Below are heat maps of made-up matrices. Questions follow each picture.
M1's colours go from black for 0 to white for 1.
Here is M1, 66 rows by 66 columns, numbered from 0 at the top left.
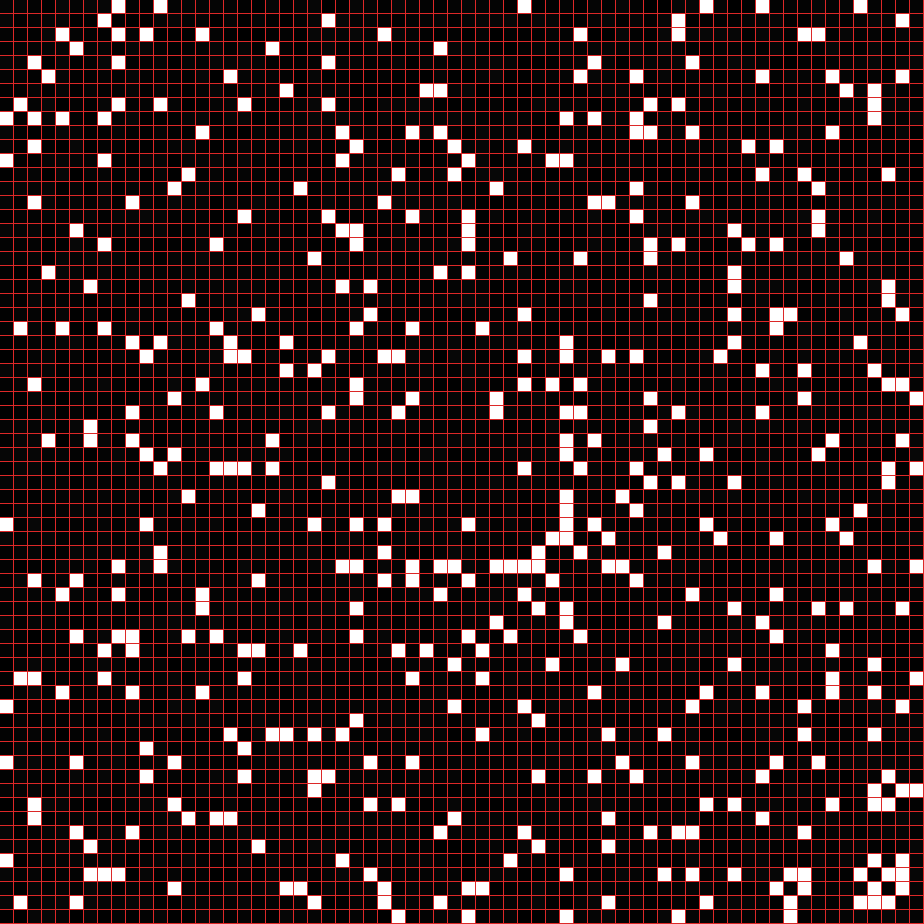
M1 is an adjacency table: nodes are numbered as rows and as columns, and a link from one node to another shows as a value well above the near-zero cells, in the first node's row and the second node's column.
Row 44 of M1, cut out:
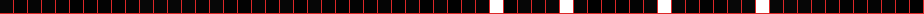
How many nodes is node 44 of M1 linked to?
4
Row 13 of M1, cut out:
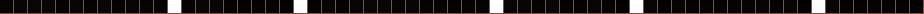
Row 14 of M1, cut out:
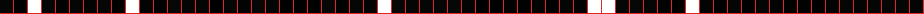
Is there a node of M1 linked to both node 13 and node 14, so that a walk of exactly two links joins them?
no
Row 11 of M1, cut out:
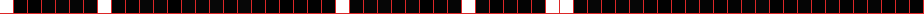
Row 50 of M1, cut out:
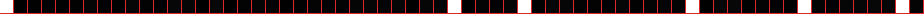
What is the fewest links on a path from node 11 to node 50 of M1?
2
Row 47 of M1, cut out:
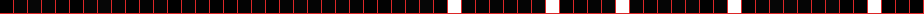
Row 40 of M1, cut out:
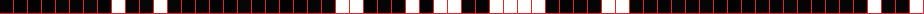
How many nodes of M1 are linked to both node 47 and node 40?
3
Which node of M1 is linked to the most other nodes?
node 40
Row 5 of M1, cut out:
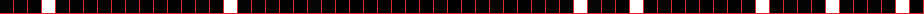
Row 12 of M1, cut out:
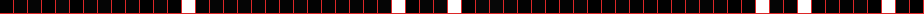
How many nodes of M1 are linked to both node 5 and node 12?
1
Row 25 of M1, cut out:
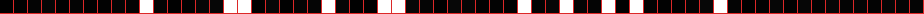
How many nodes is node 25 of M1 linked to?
11
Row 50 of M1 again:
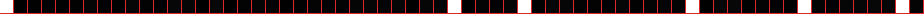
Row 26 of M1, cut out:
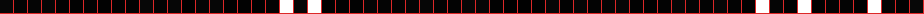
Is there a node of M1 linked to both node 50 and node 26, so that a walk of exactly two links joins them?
yes
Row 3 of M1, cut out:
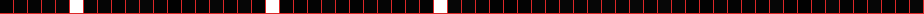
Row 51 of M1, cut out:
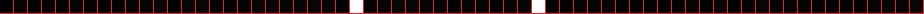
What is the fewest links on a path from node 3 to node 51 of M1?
4
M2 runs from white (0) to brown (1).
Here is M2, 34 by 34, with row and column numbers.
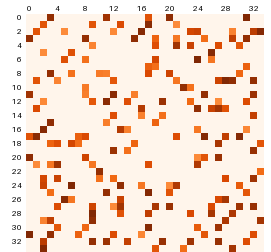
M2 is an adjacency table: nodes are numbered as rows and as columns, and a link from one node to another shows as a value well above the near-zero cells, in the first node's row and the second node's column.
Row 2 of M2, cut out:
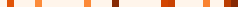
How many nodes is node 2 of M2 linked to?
9
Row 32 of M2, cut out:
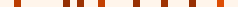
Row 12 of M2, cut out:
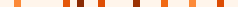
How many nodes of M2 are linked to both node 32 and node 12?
8
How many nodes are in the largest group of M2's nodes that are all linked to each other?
3
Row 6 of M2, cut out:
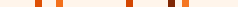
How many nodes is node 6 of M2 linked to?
5
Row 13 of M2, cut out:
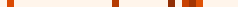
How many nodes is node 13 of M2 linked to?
6
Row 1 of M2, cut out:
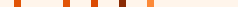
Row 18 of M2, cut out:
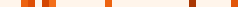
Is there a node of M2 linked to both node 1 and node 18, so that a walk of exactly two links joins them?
no
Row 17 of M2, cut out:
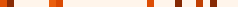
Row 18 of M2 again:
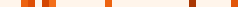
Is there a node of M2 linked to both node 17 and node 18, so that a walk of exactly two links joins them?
yes
